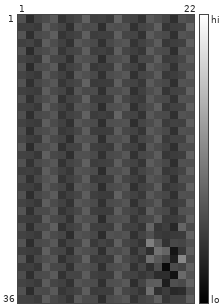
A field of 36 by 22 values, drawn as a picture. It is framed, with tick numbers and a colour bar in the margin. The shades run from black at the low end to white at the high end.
No row or column stands out. Values change most from cell to cell in the bottom right. Stripes running up and down repeat 5 times from left to right. In the bottom right lies a patch that is rougher than the rest. The values follow a bell shape. No overall slope runs across the table. Overall the values sit about 30% of the way up the scale.
